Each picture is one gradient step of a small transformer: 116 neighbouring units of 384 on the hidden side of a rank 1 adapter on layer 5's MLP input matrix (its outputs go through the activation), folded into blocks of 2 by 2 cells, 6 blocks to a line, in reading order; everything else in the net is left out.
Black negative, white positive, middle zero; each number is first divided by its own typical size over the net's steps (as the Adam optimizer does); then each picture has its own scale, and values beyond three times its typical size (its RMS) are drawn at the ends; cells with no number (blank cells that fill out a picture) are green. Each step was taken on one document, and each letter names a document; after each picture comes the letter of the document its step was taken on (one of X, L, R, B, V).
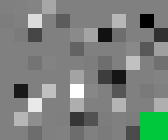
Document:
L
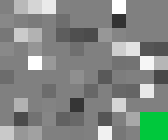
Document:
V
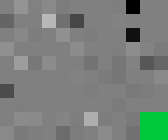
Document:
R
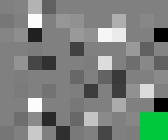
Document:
L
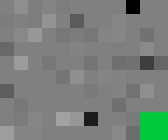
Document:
R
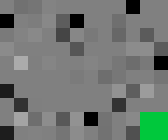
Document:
R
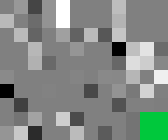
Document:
V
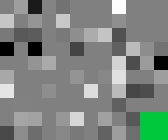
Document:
V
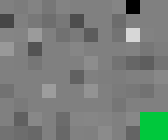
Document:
R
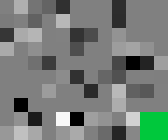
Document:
V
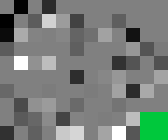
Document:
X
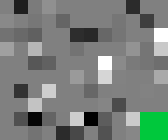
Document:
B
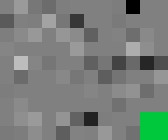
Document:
R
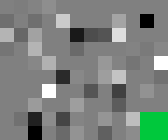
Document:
B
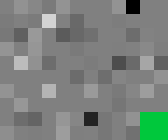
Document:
R
